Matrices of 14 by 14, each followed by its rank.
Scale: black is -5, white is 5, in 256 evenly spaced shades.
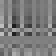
one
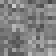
three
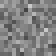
full rank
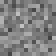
full rank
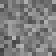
full rank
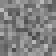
full rank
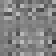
three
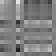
one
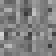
three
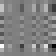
one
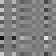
one
